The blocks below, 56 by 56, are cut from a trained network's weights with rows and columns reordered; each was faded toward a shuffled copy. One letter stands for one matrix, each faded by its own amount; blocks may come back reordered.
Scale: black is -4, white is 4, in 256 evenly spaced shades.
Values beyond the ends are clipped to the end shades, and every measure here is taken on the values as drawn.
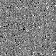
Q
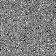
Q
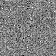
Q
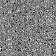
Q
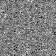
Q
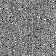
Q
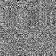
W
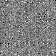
Q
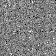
Q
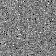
Q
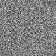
W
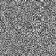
W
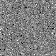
Q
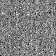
Q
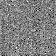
Q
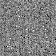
Q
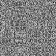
W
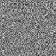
W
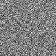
W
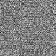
W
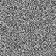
W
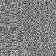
W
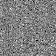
Q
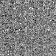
Q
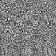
W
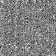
Q
